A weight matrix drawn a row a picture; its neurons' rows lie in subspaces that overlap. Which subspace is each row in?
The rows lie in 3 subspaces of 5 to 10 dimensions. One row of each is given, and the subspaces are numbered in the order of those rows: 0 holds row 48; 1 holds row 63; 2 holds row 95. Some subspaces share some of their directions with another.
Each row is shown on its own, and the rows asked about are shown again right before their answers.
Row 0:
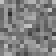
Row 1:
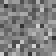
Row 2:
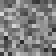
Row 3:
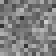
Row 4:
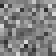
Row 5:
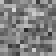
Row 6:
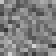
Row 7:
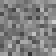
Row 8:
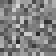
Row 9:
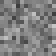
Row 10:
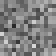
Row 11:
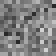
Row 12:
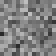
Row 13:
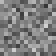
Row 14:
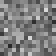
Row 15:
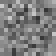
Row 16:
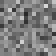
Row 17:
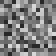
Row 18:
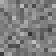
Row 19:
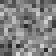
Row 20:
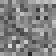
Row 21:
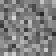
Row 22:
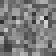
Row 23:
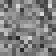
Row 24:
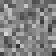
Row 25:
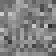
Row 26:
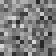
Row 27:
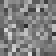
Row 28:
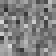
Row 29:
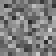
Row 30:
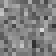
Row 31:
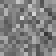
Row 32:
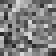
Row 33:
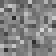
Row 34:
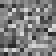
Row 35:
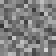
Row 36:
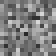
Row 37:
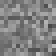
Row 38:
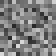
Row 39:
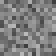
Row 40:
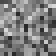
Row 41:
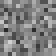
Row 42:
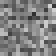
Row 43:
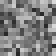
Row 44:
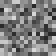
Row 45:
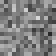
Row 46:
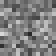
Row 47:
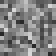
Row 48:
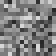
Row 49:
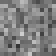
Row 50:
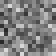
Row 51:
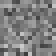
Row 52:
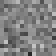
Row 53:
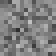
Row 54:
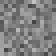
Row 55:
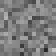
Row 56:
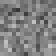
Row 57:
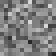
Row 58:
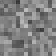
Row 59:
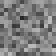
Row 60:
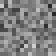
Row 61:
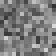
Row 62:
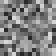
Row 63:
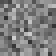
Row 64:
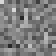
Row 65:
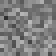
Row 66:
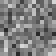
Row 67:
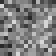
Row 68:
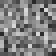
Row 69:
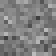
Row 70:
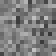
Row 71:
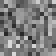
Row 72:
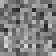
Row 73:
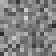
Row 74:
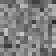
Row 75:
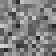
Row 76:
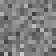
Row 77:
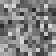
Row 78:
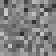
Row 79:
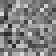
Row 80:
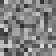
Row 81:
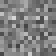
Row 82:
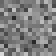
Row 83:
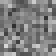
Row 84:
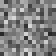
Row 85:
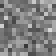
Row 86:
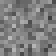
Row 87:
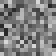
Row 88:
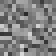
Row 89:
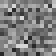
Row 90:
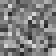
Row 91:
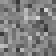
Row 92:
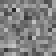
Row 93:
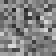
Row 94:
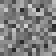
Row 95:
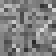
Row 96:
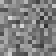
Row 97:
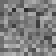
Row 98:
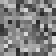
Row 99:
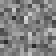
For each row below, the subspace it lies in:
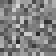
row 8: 1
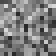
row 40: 1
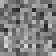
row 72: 0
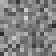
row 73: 2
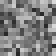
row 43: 0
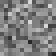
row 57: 1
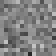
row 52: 2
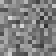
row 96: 0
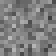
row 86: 1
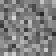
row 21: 1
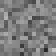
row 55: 1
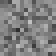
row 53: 1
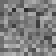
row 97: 2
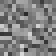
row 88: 1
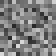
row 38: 1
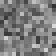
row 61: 1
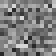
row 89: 2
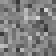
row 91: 2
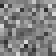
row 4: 0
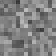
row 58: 2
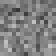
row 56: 0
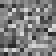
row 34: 2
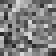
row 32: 1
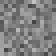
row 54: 2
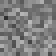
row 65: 1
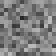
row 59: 1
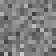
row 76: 1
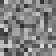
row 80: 2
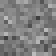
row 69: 1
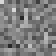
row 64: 2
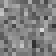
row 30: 2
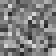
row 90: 1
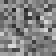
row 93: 2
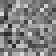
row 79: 1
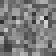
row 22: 0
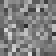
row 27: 2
